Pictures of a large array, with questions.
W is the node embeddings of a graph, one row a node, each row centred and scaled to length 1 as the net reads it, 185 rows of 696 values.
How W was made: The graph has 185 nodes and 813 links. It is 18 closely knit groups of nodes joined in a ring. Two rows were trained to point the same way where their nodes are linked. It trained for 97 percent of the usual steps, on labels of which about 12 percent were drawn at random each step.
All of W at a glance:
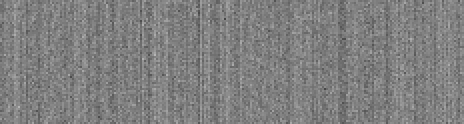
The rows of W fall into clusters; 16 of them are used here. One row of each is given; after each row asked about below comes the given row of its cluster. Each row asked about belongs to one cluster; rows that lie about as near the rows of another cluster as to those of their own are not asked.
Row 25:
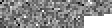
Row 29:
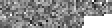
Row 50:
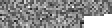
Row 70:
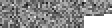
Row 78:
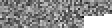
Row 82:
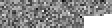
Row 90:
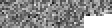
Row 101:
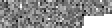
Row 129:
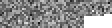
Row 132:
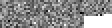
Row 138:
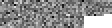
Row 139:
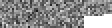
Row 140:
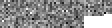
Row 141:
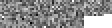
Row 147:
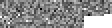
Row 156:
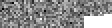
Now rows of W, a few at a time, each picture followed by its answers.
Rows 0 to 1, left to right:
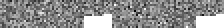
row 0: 141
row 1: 140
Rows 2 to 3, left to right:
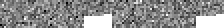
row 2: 147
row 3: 82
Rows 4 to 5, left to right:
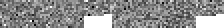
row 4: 147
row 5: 140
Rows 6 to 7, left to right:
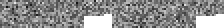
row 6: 132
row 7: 90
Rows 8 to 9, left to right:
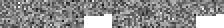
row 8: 70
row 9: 129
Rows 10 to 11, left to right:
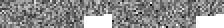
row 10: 90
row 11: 132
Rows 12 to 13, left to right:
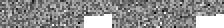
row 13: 78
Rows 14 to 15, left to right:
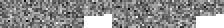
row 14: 70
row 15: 132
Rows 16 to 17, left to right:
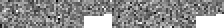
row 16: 132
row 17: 129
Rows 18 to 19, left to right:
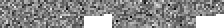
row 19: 29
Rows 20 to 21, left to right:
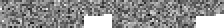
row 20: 141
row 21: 29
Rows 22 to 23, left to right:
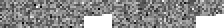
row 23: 132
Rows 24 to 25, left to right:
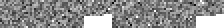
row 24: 82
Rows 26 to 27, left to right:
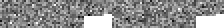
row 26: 138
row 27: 156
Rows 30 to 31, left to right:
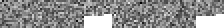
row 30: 25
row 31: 90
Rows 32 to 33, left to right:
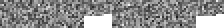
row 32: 147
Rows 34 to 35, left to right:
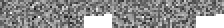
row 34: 129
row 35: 141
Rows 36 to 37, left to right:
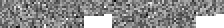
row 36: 70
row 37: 90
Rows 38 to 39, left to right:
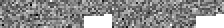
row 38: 50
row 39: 129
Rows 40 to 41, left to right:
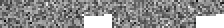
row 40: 78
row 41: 156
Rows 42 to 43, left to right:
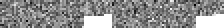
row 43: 29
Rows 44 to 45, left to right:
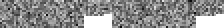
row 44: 139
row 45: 132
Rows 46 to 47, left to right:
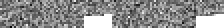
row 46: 129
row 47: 101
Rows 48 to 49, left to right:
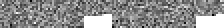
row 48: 101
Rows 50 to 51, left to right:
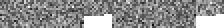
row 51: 90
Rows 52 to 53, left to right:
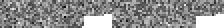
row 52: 29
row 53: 132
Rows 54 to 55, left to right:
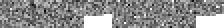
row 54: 29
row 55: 147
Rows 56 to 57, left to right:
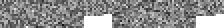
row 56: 101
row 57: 70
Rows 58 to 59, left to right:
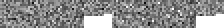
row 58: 141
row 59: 141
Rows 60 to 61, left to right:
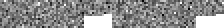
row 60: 147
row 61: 101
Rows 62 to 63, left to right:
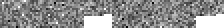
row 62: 25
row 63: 129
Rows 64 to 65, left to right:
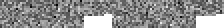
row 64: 78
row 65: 147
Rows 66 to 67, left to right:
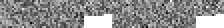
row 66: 141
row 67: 82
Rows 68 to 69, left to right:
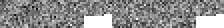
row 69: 70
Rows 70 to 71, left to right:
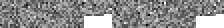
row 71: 101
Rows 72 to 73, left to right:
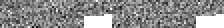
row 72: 78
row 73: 82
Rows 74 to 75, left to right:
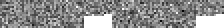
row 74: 156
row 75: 101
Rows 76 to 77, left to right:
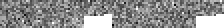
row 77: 78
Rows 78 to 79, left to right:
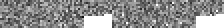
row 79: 132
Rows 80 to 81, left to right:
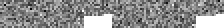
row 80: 141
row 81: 82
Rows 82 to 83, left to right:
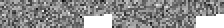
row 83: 29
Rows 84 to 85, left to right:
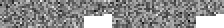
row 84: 138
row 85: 70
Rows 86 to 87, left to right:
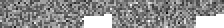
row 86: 129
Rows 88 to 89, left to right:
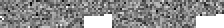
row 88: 50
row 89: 29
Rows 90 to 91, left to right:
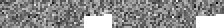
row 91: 90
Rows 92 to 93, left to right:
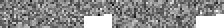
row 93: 29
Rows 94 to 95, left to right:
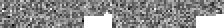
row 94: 70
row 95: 147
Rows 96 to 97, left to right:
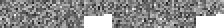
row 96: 90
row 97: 70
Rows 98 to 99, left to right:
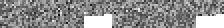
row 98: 129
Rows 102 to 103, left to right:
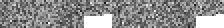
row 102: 140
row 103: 82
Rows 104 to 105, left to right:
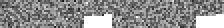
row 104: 50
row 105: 147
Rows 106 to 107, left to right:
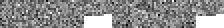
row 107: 70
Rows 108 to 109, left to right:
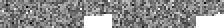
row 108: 101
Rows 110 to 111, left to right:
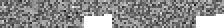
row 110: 78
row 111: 141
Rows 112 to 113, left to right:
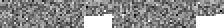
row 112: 139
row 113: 139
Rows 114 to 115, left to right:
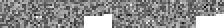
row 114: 25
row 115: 132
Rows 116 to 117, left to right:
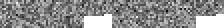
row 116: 29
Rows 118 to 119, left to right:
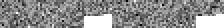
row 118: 101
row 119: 90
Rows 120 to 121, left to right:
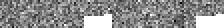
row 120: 78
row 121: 140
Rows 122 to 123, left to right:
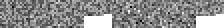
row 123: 25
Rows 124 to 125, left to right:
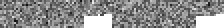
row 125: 25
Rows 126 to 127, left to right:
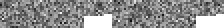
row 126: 138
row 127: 129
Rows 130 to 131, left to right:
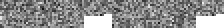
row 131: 140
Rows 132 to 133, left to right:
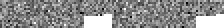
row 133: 78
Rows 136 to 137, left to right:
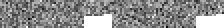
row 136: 139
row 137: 29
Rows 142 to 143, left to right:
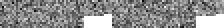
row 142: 70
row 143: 70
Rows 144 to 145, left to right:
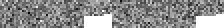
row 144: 139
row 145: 132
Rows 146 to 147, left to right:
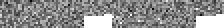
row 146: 78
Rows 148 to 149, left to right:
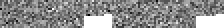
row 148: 78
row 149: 90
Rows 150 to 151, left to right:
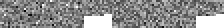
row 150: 50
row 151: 138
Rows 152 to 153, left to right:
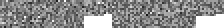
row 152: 90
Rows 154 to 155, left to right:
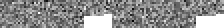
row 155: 82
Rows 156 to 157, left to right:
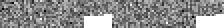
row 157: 139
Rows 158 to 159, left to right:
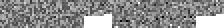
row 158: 82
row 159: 25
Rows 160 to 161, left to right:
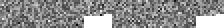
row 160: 82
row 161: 82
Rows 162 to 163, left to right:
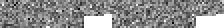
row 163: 82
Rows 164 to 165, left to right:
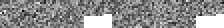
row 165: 129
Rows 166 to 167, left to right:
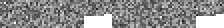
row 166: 129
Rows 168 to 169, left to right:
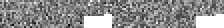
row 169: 90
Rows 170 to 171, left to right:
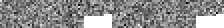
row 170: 140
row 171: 129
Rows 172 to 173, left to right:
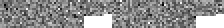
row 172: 138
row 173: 140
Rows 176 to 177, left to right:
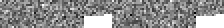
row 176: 82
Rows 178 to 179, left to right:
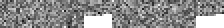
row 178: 140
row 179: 101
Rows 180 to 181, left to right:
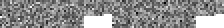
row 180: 90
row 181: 70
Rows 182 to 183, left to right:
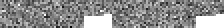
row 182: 141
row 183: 50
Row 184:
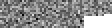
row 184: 78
